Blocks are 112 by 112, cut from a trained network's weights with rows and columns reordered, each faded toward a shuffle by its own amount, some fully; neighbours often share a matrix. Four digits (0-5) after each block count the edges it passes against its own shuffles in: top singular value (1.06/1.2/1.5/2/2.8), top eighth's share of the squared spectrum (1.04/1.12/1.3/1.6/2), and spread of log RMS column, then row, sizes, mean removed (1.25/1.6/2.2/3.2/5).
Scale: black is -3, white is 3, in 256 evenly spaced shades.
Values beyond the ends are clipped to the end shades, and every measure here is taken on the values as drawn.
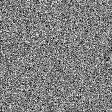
0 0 0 0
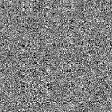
3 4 2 2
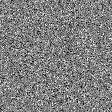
0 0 0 0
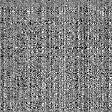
4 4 2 4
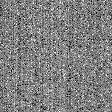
3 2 0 1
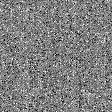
2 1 0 0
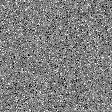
0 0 0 0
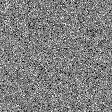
0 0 0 0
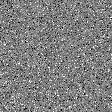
0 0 0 0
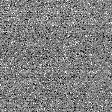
2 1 1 0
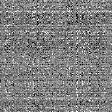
4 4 4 2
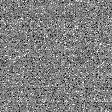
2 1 1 0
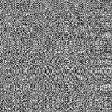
4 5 3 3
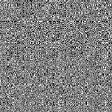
4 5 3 3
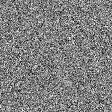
1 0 0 0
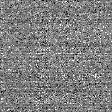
3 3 3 1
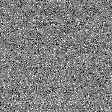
1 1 0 0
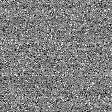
2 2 1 0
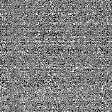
3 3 3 2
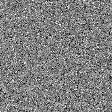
1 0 0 0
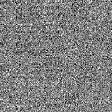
3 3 2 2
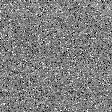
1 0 0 0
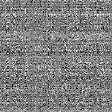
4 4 4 2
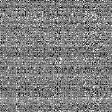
4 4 4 2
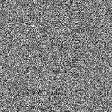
3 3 2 0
